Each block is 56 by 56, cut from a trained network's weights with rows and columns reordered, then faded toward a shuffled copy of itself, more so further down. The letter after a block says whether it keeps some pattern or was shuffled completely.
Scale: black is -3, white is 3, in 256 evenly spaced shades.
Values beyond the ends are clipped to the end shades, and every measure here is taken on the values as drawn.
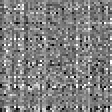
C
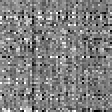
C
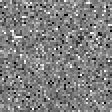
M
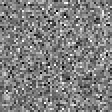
M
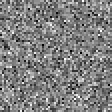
M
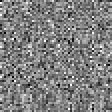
C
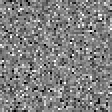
M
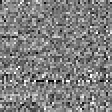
C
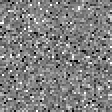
M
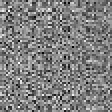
C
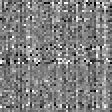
C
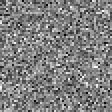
M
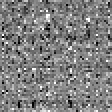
C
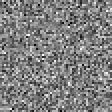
M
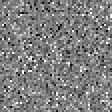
M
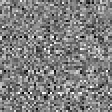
C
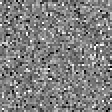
M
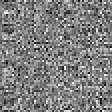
C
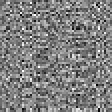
C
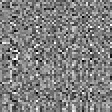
C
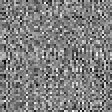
C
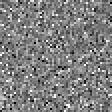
M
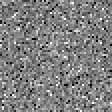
M
